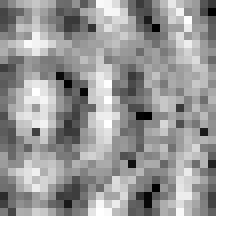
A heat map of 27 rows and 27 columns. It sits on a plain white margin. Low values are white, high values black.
Odd rows or columns: none. Rings: centred on the middle left. Slope: none. Average level on the scale: 40%. Stripes: upright, repeating 3 times.
